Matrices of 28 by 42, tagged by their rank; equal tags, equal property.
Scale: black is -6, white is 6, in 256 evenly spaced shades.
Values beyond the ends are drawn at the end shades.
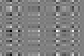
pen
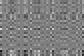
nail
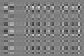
pen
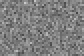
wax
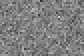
wax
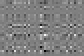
nail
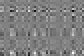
nail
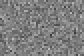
wax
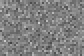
wax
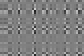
pen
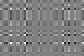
pen
